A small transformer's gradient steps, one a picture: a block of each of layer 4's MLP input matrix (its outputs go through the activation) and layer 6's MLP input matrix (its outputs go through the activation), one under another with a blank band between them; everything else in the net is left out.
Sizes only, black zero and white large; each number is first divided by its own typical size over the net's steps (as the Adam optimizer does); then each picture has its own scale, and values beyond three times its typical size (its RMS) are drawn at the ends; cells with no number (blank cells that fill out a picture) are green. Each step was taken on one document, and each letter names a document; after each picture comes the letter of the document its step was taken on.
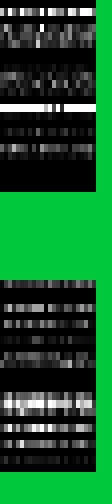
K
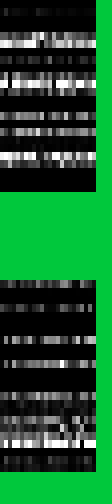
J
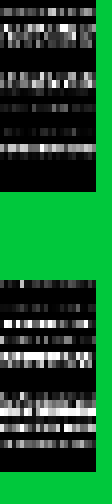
K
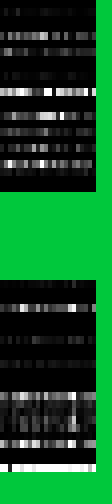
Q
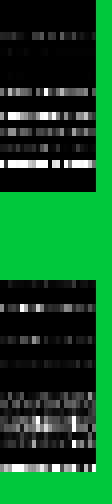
Q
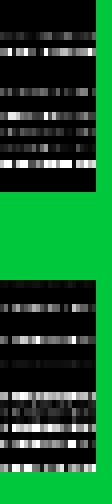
Q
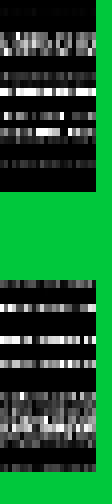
J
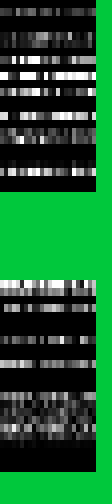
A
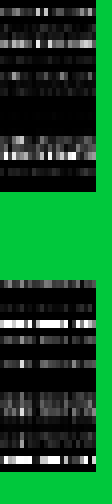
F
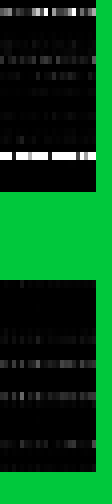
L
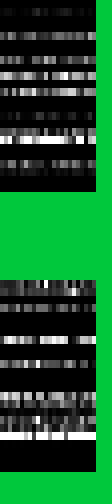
A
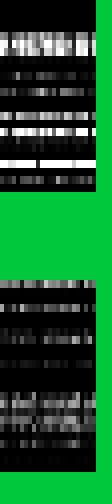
J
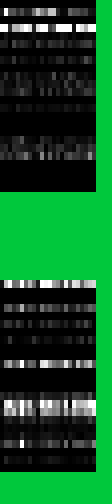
F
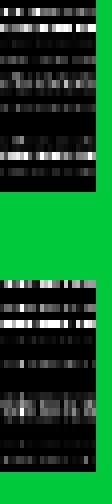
F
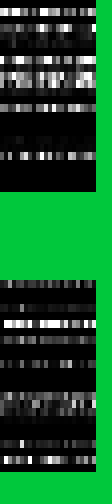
F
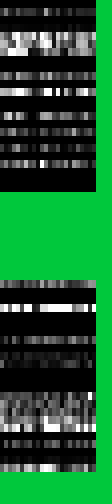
J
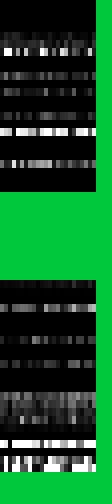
Q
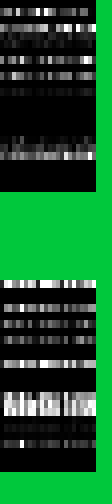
F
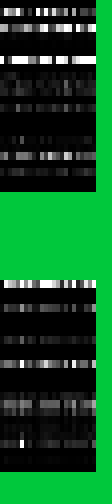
F
